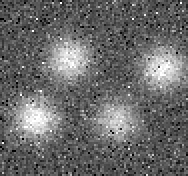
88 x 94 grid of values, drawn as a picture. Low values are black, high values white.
Bumps: four. Slope: none. Odd rows or columns: none.
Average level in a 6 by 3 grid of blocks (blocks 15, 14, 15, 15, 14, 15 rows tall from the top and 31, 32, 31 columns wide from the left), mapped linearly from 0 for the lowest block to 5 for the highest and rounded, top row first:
000 | 122 | 135 | 421 | 431 | 000
